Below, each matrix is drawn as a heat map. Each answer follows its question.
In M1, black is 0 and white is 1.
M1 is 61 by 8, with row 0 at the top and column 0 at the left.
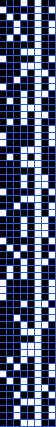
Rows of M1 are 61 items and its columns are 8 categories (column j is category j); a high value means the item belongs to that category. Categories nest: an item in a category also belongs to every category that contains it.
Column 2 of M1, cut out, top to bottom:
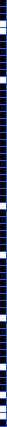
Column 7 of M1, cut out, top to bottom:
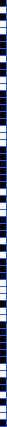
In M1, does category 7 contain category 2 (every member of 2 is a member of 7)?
yes
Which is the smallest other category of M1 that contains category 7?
5
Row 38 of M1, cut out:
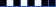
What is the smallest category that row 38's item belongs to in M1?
1
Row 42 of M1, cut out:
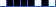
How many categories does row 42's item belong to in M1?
3
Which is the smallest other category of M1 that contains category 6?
3
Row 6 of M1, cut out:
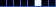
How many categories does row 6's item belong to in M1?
1
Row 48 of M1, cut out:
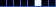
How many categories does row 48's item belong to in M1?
1
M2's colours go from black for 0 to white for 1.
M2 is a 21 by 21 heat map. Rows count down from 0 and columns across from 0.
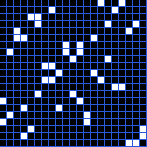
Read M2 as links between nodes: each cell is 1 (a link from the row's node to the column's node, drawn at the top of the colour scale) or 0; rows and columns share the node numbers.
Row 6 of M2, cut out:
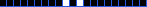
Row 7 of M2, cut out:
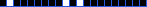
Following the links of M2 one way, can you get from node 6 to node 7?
yes
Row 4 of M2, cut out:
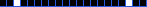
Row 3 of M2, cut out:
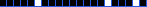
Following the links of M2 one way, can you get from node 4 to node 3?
yes
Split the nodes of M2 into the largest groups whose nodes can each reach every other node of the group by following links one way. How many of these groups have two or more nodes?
2
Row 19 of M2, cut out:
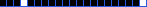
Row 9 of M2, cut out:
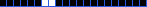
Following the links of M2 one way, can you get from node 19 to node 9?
no
